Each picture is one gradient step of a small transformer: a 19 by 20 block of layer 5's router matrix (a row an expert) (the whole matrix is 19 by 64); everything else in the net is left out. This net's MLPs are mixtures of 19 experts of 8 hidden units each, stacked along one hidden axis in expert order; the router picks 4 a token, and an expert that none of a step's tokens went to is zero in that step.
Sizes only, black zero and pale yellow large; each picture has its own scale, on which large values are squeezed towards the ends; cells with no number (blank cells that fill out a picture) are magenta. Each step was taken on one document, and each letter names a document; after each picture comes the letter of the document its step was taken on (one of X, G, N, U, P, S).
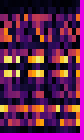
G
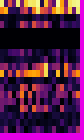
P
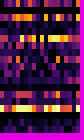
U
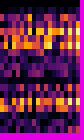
G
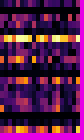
U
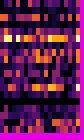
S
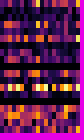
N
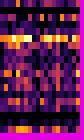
U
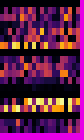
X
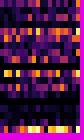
N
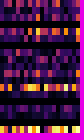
N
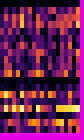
G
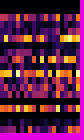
U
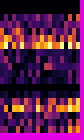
G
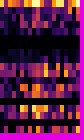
P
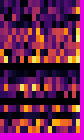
S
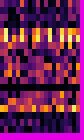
G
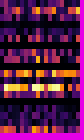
N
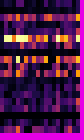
U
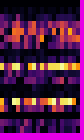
X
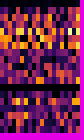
G
